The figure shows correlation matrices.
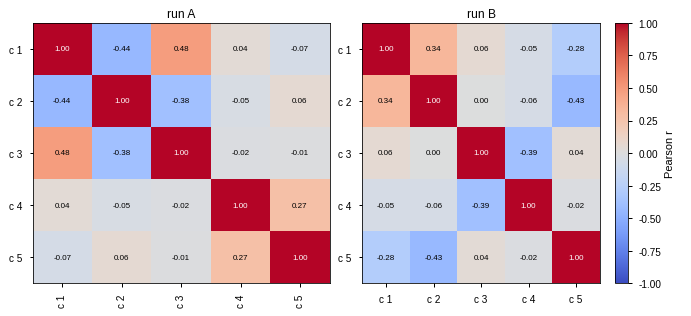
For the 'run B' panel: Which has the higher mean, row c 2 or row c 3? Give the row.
c 2
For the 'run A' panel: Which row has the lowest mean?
c 2
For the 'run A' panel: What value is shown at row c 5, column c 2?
0.06
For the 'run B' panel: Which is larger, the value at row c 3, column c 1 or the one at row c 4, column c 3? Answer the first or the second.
the first
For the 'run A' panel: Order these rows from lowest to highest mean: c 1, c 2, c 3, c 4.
c 2, c 1, c 3, c 4
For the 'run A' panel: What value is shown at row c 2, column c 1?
-0.44
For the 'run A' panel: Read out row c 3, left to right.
0.48 -0.38 1.00 -0.02 -0.01
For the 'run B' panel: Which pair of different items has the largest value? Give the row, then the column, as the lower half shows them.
c 2, c 1
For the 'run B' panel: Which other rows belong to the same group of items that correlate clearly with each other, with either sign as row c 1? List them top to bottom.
c 2, c 5
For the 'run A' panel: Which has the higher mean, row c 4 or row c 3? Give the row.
c 4
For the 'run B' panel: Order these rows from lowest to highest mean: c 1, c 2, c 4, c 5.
c 5, c 4, c 2, c 1
